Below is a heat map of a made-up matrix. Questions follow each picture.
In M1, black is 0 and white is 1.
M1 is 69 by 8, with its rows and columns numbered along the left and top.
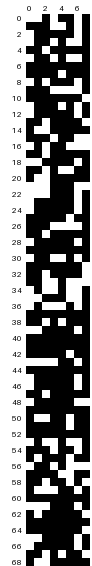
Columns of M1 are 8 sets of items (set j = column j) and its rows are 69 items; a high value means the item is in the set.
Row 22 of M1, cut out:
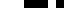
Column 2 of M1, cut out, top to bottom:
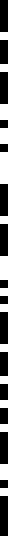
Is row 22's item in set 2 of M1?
yes
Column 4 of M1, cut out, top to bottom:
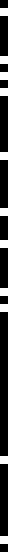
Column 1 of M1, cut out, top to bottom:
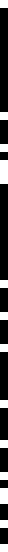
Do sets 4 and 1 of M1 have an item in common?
no
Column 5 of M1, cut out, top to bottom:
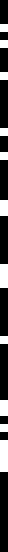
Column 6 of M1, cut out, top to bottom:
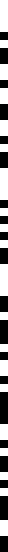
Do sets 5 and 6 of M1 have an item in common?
yes
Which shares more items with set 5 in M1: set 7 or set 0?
set 0
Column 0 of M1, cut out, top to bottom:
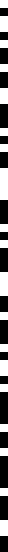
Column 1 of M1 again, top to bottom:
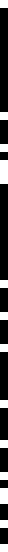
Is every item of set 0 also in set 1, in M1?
no
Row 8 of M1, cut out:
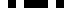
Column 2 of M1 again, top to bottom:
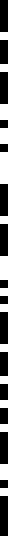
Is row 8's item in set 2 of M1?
yes
